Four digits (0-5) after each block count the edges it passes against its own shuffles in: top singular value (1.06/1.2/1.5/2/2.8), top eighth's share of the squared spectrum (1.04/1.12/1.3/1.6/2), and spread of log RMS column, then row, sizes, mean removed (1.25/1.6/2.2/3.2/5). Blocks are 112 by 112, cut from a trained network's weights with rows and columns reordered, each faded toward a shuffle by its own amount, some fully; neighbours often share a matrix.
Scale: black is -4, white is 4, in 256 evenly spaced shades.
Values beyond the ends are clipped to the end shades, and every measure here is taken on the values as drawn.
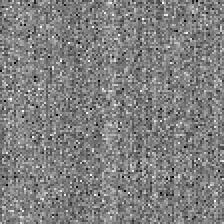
3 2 0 1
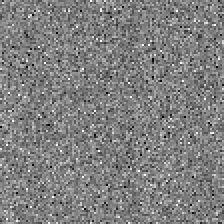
0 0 0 0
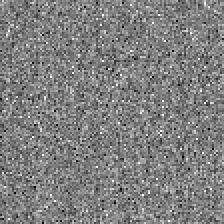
1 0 0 0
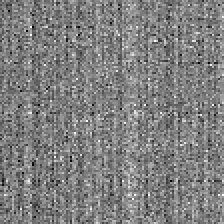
4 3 1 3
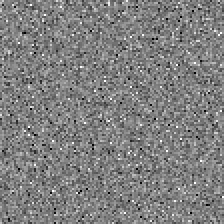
0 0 0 0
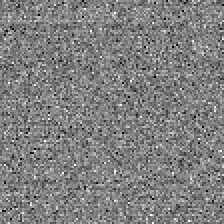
2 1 0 0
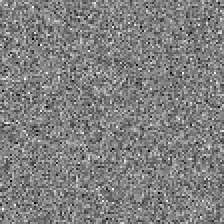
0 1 0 0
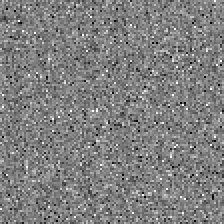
0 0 0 0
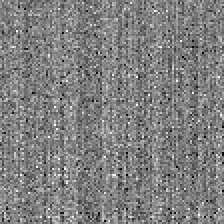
4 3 0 2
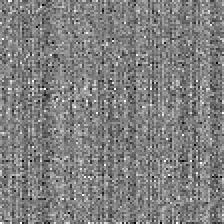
4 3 1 3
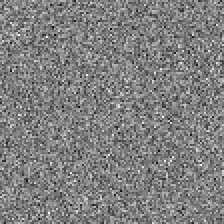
0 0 0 0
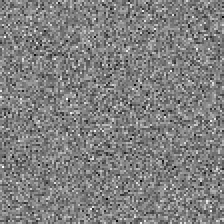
0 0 0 0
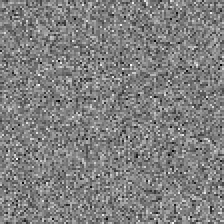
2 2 0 0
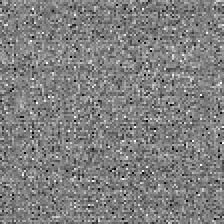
3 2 2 0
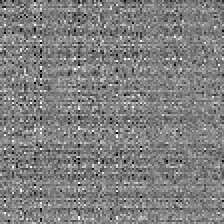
4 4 4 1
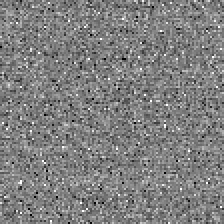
2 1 1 0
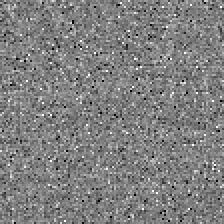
1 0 0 0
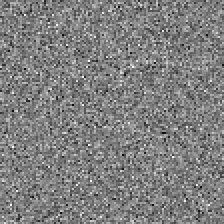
1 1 0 0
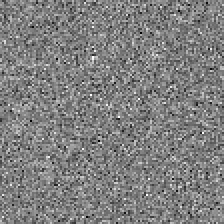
1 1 0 0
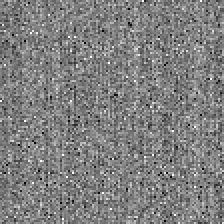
3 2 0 1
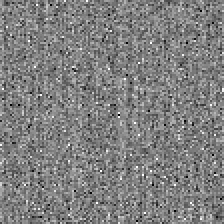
3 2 0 1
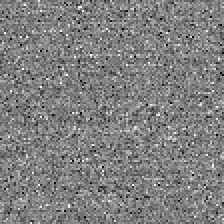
2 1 1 0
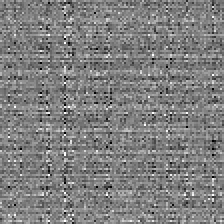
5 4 4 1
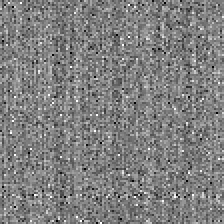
3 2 0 1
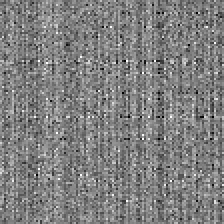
4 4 1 3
